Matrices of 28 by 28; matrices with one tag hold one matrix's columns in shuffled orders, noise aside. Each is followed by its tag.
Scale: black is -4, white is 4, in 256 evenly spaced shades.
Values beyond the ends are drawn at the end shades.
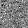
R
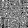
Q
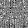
Q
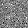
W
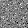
W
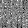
Q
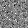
R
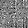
Q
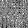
Q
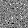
W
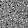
R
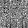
Q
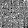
Q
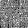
Q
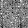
Q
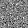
W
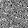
R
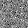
R
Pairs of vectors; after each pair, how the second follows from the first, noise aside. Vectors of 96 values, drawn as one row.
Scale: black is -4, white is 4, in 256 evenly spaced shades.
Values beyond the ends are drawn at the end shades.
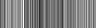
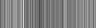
shrunk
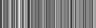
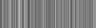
shrunk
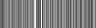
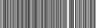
wrapped around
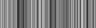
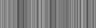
shrunk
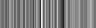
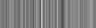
shrunk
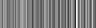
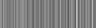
shrunk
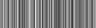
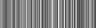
wrapped around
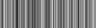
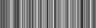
wrapped around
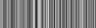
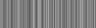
shrunk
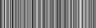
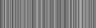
shrunk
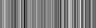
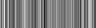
wrapped around
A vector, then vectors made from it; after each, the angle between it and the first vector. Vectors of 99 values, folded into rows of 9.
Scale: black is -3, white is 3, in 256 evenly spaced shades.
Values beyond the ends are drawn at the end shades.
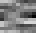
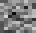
partly opposed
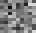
orthogonal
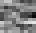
nearly parallel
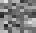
partly aligned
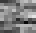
nearly opposite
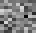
orthogonal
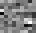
partly aligned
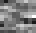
nearly opposite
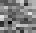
partly opposed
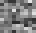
partly opposed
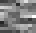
nearly opposite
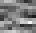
nearly parallel
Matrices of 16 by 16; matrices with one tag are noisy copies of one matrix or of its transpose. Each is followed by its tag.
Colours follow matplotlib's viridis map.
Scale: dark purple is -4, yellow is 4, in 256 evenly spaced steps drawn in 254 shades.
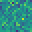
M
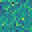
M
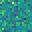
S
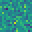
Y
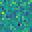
S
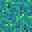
Y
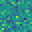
S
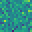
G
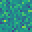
G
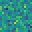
Y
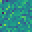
M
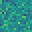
M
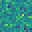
Y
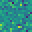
G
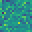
M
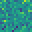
G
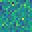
M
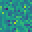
Y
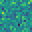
S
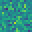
Y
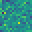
M
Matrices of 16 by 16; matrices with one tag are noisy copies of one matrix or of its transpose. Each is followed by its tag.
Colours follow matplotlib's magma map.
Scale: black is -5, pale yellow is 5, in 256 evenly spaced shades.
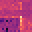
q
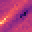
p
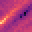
p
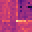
q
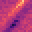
p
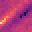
p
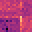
q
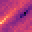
p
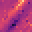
p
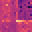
q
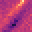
p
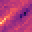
p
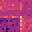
q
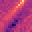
p
